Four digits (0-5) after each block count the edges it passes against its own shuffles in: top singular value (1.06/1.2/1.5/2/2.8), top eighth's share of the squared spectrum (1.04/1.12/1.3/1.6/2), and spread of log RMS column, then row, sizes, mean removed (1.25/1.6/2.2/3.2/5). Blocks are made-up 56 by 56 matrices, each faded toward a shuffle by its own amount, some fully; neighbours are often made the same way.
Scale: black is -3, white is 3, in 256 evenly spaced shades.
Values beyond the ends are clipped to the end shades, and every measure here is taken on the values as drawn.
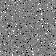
1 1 0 0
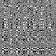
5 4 3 3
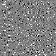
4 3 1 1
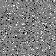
3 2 1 1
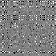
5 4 2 3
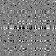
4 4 2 3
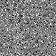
2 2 0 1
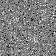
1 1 0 0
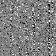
2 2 2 0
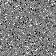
0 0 0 0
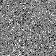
1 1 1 0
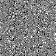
2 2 2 0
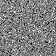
0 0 0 0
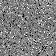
0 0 0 0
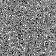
1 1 1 0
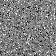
0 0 0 0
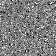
0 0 0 0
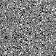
1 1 2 0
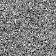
0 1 1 0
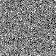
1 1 1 0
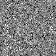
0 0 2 0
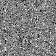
0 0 1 0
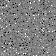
2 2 0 0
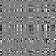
5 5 4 4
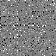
3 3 1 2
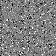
2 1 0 0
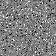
2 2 1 0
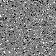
1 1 0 0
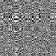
5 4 3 3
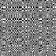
5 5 3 3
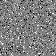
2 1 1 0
